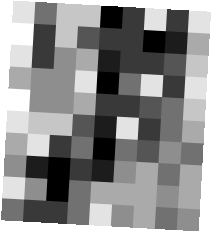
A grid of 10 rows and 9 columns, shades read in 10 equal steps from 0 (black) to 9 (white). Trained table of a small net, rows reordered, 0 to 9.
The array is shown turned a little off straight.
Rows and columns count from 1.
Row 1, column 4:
7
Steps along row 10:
down same up up down up down up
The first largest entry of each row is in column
1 1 1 4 1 1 2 7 1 5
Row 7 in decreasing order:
8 6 5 4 4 4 3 2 0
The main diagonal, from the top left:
8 2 5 8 2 8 3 4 6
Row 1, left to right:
8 4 7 7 0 2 8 2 8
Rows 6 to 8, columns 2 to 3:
7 7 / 8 2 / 1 0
